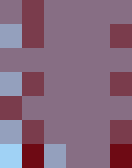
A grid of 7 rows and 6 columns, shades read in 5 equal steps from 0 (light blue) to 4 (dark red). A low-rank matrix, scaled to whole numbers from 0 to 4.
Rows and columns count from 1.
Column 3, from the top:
2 2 2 2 2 2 1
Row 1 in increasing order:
2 2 2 2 2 3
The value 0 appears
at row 7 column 1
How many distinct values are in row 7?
4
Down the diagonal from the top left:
2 3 2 2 2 3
